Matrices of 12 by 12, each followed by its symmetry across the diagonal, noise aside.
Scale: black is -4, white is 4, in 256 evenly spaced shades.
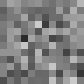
antisymmetric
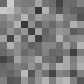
symmetric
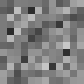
symmetric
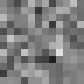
antisymmetric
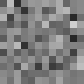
neither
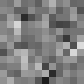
antisymmetric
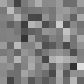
neither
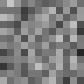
neither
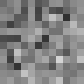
symmetric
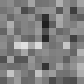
antisymmetric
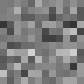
neither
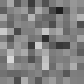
antisymmetric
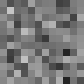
neither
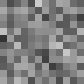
antisymmetric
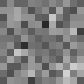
symmetric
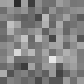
neither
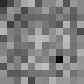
symmetric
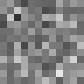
symmetric
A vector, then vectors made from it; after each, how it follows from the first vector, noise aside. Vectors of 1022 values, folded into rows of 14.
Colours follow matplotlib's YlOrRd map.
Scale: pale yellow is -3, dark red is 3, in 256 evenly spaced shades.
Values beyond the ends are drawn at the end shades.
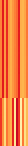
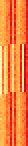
wrapped around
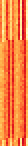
wrapped around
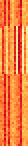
wrapped around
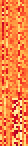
sign-scrambled
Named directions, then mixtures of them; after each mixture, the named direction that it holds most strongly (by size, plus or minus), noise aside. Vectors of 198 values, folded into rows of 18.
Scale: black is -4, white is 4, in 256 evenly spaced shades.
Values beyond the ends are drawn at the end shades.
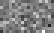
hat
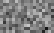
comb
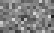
hat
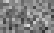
comb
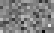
hat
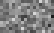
hat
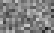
comb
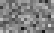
hat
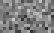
comb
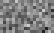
comb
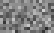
comb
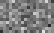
hat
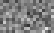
comb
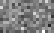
hat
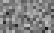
comb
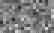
comb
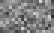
hat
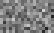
comb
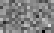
hat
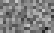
comb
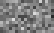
hat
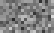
hat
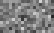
hat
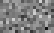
comb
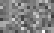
hat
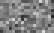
hat
